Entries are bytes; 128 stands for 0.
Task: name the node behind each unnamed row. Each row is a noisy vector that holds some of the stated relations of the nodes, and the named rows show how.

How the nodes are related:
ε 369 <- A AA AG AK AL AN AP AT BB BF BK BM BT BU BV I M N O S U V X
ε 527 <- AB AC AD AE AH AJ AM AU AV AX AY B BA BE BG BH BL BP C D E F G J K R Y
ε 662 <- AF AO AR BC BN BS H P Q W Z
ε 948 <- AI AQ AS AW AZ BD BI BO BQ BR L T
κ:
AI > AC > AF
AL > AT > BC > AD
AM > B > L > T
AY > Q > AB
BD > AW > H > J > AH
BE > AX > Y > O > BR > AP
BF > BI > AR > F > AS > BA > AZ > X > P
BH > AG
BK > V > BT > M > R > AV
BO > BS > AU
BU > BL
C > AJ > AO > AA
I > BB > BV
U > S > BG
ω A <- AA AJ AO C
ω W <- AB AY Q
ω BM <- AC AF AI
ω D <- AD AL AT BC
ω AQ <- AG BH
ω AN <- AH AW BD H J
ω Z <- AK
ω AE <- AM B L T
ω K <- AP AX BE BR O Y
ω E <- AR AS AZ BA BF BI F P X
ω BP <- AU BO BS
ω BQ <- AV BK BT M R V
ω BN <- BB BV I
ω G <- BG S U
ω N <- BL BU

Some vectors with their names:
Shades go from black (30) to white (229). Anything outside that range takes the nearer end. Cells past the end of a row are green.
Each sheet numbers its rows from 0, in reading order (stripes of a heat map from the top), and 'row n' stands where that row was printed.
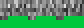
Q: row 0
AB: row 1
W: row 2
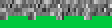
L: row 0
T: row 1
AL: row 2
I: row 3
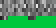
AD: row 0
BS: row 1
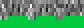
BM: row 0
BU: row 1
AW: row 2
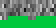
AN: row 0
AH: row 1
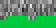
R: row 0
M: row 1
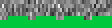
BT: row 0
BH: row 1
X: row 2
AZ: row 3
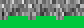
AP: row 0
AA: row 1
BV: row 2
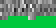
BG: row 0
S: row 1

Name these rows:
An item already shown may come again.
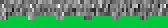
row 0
AL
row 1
S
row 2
AG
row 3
W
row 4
G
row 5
BP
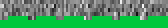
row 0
AA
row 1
D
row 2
B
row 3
AN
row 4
AY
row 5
U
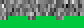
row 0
AT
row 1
C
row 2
AI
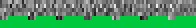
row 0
BI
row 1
P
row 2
AO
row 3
BN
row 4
BM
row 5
BC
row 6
S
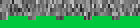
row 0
AQ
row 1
AC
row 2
H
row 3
AR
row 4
AJ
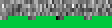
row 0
AK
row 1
BL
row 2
BC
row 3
AB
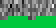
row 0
BO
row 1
AU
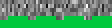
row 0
AE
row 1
E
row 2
L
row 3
N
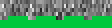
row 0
A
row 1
BF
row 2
P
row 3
AC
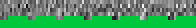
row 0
K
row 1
AC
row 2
AM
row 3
BR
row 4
AF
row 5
U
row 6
P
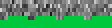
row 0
BQ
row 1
Z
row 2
O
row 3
BB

